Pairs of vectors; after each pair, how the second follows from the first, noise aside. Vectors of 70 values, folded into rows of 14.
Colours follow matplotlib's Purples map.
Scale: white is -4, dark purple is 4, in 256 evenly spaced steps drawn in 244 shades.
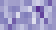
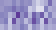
sign-scrambled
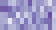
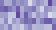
sign-scrambled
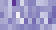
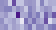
sign-scrambled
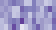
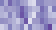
shuffled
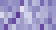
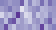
copied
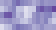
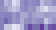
wrapped around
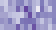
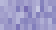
shrunk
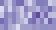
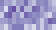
wrapped around
